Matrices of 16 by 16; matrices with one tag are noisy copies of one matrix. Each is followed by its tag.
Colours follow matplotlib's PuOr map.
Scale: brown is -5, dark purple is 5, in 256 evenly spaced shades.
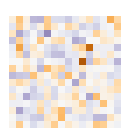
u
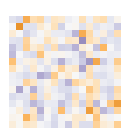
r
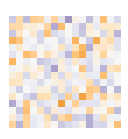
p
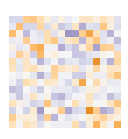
r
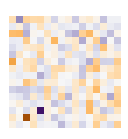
r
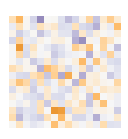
u
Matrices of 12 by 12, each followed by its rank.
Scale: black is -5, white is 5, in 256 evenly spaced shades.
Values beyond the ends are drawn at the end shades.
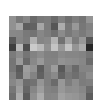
two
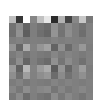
one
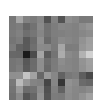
two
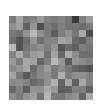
full rank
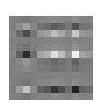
one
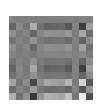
one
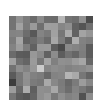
full rank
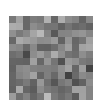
full rank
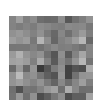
two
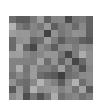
full rank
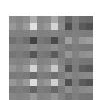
one
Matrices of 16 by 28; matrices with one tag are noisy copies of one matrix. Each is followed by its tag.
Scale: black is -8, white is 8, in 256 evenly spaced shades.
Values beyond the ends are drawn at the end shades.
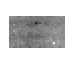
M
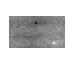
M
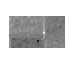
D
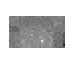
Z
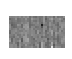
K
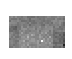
Z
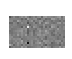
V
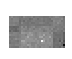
Z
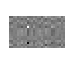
V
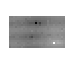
M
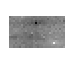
M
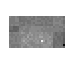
Z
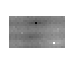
M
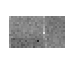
D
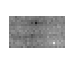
M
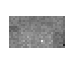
Z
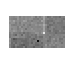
D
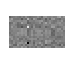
V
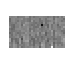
K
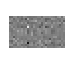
V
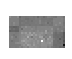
Z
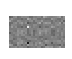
V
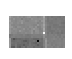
D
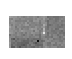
D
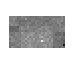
Z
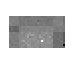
Z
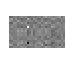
V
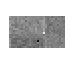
D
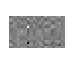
V
